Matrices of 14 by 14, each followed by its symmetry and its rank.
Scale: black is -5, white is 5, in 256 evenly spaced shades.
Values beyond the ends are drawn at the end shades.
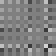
symmetric, rank one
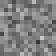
antisymmetric, full rank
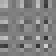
symmetric, rank one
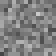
neither, full rank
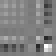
symmetric, rank one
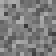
symmetric, full rank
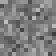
neither, full rank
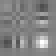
symmetric, rank one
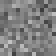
antisymmetric, full rank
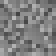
antisymmetric, full rank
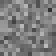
neither, full rank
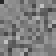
symmetric, full rank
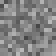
symmetric, full rank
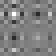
symmetric, rank one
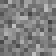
neither, full rank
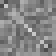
symmetric, full rank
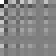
symmetric, rank one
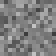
antisymmetric, full rank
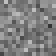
neither, full rank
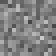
neither, full rank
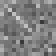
symmetric, full rank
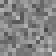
symmetric, full rank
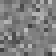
antisymmetric, full rank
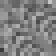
antisymmetric, full rank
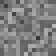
symmetric, full rank
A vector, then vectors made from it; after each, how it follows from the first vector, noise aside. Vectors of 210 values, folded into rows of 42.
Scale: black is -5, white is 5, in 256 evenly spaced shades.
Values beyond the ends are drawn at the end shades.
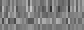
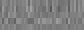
shrunk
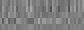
shrunk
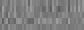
shrunk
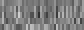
wrapped around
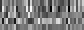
scaled up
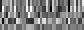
scaled up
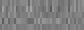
shrunk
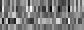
scaled up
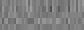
shrunk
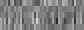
wrapped around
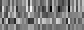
scaled up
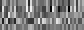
scaled up
